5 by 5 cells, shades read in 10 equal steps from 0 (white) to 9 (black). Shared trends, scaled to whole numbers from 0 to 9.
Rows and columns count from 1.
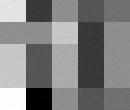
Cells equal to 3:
2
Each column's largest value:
4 9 4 7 5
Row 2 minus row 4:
2 -2 -1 0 0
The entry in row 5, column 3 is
4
